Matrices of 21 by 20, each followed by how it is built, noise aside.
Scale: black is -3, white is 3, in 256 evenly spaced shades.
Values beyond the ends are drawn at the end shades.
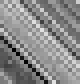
Toeplitz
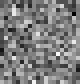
noise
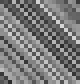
Toeplitz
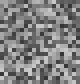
noise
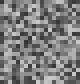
noise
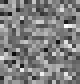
noise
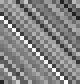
Toeplitz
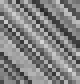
Toeplitz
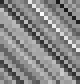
Toeplitz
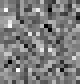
noise
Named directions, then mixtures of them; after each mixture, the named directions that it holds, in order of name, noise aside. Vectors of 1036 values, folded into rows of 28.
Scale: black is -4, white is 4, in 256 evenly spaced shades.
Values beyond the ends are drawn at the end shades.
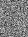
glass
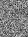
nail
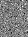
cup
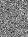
cup, nail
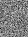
glass, nail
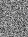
glass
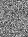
glass, nail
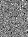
cup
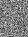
glass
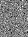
cup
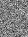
cup, nail
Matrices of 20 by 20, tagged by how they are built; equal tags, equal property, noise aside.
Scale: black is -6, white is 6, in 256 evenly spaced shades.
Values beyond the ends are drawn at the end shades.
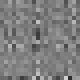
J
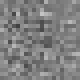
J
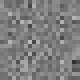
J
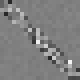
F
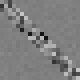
F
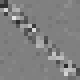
F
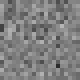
J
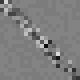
F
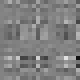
J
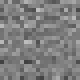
J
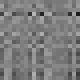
J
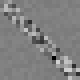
F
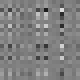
J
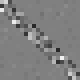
F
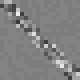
F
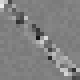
F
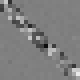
F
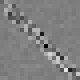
F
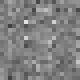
J
